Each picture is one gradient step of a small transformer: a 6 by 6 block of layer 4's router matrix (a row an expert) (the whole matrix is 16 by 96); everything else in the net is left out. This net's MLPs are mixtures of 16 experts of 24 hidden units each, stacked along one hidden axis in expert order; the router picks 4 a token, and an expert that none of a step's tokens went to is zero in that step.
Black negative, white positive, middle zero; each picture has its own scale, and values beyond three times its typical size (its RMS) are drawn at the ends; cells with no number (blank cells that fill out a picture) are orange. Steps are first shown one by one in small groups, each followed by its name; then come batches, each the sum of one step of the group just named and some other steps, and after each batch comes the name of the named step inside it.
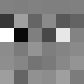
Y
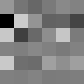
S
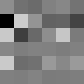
S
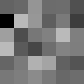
S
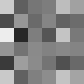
Y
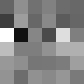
Y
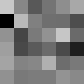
S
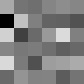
S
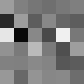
Y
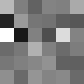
Y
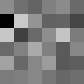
S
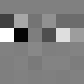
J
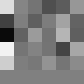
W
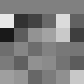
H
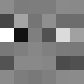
J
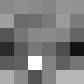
H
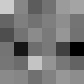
W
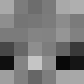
H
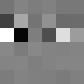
J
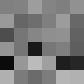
H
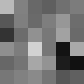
W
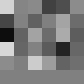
W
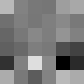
W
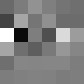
J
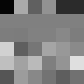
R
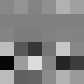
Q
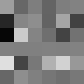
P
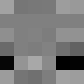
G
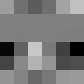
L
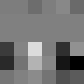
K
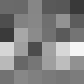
P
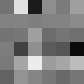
R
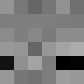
G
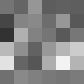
P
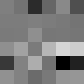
L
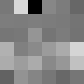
R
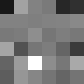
R
